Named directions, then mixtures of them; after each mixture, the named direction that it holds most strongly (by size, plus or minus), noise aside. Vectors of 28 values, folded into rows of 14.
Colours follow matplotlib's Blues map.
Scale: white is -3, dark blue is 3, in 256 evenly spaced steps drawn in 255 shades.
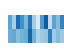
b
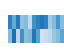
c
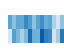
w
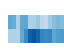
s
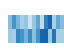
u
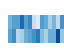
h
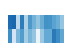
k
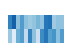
k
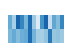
b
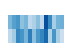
u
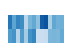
c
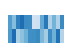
h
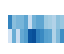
s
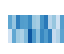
w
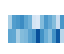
h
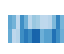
s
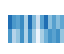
k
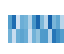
b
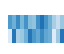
w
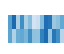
u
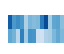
c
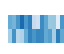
h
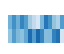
h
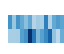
b
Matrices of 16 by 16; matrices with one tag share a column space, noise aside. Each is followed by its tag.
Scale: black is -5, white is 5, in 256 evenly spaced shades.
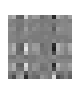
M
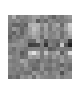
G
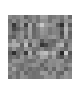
G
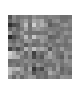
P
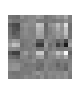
G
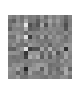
P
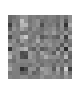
P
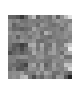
M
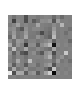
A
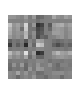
G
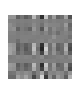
M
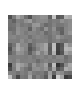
M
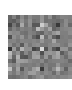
P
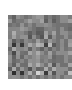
A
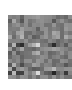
A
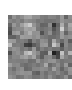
G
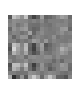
M
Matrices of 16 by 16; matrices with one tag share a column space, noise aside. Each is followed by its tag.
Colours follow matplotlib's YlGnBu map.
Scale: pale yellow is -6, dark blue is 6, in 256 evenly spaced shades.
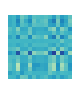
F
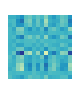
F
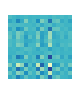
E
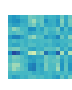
F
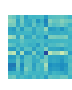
F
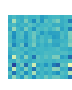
E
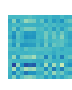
E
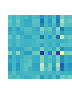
F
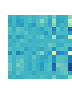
F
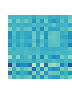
E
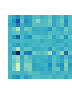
F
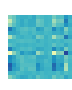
F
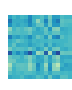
F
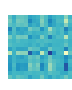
F
